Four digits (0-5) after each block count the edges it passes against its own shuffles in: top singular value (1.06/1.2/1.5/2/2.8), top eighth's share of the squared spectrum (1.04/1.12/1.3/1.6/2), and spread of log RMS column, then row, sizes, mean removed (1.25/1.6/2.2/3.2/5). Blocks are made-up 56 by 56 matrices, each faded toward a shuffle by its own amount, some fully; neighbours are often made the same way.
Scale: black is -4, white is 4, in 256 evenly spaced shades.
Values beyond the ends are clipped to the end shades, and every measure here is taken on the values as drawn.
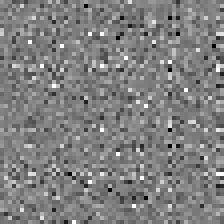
3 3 2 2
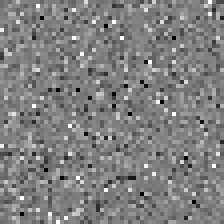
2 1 0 0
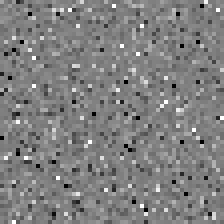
2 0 0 0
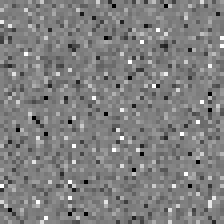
1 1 0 0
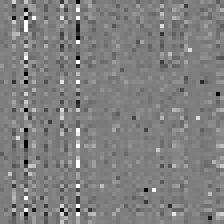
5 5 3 1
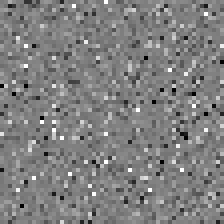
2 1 0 0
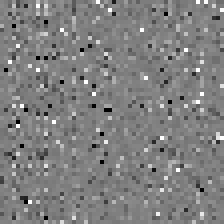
3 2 2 0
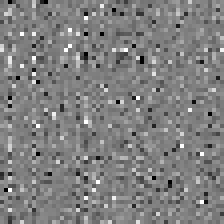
3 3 2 1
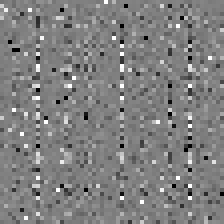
4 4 2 1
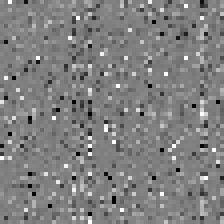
3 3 1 0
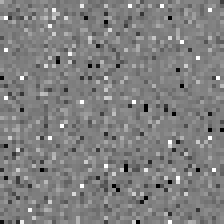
1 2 0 0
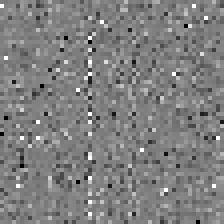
3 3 1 0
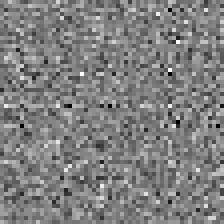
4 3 2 1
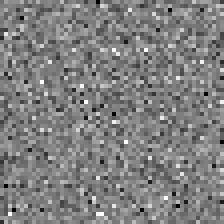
1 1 0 0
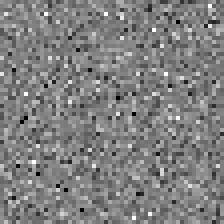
2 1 0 0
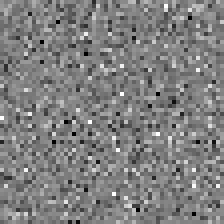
2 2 0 0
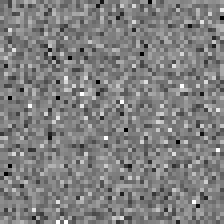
1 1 0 0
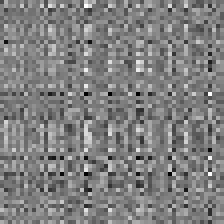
5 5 4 3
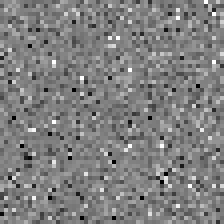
0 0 0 0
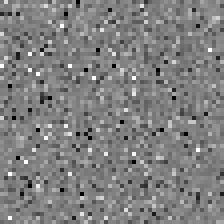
0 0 0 0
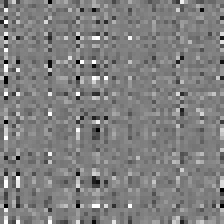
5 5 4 3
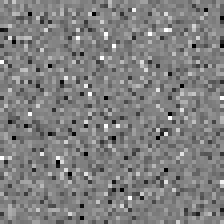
1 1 0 0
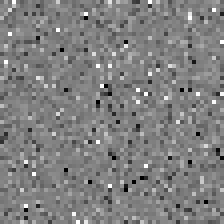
2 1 0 0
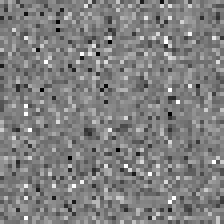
3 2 1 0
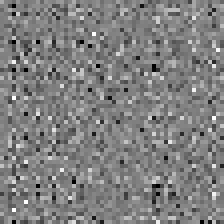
4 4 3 2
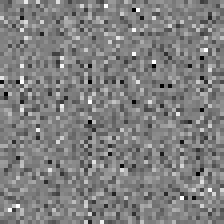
3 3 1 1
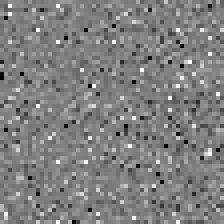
1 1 0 0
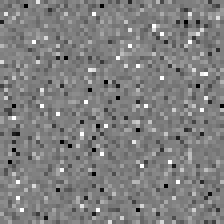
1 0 0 0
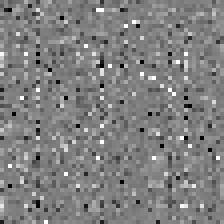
3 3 2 1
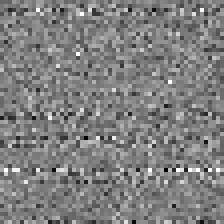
2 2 0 3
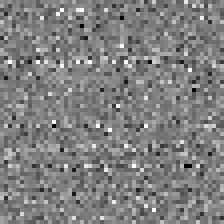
1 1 0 2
